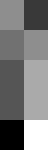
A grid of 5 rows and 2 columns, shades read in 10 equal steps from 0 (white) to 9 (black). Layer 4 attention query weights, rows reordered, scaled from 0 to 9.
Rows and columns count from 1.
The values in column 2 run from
0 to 7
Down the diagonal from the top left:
4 4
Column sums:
30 17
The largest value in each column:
9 7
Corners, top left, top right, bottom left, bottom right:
4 7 9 0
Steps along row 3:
down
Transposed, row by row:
4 5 6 6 9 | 7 4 3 3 0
